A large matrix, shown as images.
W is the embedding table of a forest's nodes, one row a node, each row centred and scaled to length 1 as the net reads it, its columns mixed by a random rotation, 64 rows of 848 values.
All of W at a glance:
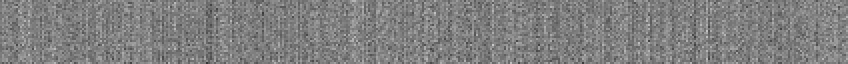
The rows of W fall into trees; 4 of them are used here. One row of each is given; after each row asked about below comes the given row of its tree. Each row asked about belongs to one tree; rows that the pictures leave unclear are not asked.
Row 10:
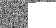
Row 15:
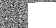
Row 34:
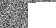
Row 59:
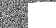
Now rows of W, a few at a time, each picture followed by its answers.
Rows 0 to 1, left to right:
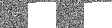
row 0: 34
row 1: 10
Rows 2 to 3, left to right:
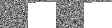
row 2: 15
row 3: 59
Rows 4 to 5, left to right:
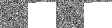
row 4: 10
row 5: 59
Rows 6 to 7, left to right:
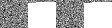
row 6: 15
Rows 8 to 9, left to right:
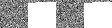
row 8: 59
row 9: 10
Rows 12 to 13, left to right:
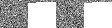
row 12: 34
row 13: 59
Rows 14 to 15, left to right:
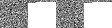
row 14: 34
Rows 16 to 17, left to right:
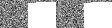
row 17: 59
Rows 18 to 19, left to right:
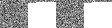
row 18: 10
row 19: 59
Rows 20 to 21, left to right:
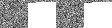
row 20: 10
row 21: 34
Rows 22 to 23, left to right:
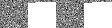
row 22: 59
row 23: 34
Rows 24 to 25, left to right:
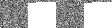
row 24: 59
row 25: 10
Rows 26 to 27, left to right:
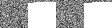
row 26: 59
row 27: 34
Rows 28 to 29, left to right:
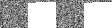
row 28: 59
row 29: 15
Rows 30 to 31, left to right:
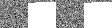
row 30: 34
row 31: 59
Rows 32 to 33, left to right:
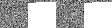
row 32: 34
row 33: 10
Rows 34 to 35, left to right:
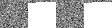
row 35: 15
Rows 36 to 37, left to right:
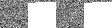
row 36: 59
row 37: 10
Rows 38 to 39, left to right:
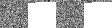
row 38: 34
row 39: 10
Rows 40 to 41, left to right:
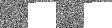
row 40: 34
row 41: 34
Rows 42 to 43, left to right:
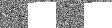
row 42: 59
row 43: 10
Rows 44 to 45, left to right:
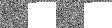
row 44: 10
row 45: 10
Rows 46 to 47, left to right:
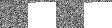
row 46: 15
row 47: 59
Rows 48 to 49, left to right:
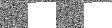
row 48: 15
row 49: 15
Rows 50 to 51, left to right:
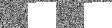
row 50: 59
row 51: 10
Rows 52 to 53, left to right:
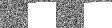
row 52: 34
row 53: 59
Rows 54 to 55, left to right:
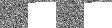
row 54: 34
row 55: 10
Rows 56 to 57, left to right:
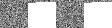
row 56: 34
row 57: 59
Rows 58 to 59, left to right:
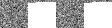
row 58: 59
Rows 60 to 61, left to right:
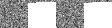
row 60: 10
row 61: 59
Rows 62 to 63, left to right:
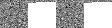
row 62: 15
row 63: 15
